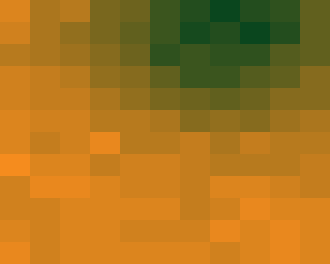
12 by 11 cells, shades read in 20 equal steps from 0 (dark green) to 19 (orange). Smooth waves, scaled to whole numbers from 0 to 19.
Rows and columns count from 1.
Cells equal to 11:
4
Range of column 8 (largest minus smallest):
18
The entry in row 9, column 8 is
17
